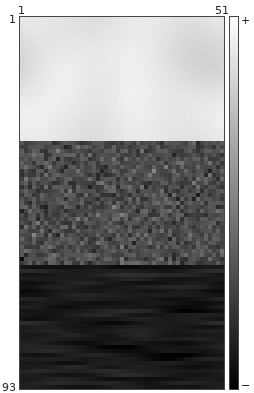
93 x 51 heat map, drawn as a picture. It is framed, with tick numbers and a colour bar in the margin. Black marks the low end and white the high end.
It is made of 3 by 1 panels. Panel 1,1: very high, smooth, faint in contrast. Panel 2,1: low, fine-grained. Panel 3,1: very low, streaked across, faint in contrast.
